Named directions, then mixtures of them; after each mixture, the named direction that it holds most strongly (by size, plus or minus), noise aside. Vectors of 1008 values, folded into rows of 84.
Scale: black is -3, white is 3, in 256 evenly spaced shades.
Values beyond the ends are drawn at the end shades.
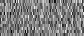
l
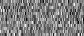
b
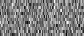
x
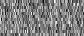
l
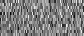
l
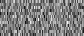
x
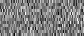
b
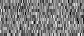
b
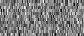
b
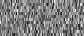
x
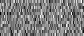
l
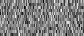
x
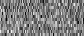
b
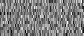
l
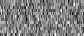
b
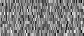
l
